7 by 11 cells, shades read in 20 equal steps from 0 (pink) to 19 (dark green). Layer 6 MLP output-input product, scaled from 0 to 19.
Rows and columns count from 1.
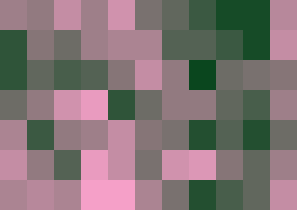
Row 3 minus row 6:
12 4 1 12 5 -6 5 17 2 -2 2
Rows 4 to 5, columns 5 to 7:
16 11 8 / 4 9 10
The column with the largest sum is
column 10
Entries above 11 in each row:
4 5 5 3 4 2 3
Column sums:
66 65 59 36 42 56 64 91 92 101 47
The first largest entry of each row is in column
9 10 8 5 8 3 8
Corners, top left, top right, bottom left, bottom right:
7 5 6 4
